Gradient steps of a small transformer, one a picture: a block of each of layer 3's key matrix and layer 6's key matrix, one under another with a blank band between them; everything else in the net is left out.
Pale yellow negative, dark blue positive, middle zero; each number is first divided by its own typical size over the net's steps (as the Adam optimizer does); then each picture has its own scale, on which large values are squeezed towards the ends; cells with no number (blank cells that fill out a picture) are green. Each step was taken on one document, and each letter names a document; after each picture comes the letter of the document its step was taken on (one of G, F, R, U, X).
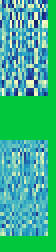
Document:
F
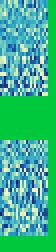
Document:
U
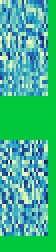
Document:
U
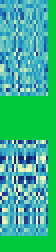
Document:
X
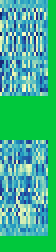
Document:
X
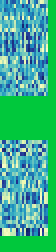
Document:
U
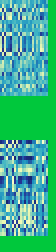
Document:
X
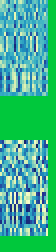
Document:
X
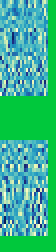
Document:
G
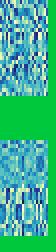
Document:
G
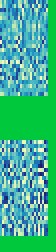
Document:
U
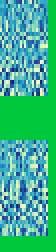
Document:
F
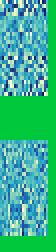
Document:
G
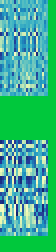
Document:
X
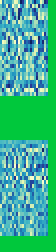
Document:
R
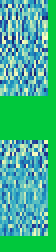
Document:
U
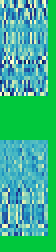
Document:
G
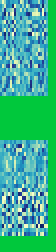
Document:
G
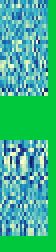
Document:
R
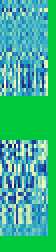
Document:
X
